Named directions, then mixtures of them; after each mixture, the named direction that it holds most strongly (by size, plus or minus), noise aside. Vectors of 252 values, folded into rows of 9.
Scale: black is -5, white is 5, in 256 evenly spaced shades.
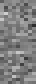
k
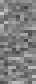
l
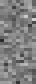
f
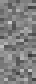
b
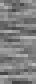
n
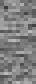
n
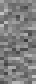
l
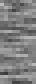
n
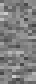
k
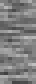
n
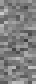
l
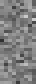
f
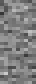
l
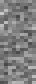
l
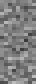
l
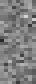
f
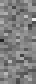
f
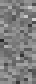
f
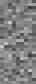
b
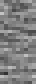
n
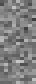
f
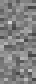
b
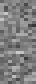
k
